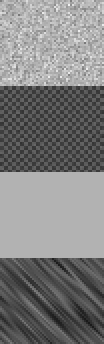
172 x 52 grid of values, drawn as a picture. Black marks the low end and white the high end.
The table splits into 4 rows of 1 panel. Panel 1,1: high, fine-grained. Panel 2,1: low, checkered. Panel 3,1: high, flat. Panel 4,1: low, slanting down to the right.
